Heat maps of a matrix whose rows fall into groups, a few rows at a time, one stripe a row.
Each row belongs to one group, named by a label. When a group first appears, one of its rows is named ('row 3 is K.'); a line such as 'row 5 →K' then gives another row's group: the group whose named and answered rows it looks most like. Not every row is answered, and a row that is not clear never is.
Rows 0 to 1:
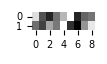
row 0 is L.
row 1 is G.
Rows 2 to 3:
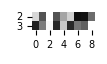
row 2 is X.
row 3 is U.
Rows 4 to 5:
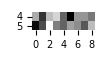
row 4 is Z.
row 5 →U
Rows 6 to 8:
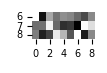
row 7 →G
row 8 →Z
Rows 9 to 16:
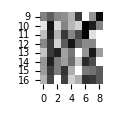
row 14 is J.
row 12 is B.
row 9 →Z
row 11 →G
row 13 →L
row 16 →X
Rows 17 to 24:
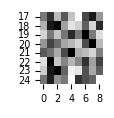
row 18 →L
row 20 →J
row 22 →X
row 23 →L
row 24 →G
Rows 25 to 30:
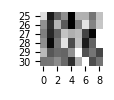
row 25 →B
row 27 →J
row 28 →J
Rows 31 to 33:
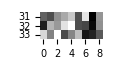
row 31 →Z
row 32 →U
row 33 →X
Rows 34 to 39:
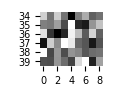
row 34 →B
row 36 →L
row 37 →U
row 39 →B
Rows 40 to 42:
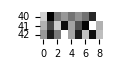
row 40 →J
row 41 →G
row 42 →Z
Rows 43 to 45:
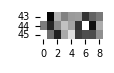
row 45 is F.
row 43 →X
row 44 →Z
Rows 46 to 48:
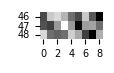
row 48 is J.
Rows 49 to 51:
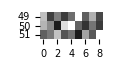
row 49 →L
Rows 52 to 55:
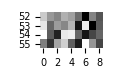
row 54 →F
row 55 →Z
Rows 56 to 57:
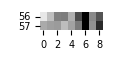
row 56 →F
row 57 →F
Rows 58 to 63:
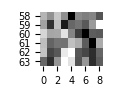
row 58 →B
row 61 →J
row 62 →F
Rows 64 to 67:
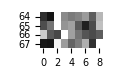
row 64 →U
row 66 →F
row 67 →U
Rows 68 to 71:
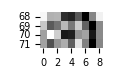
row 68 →G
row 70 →B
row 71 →J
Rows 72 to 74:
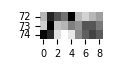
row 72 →B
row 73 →X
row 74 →U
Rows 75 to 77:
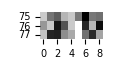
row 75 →F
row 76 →L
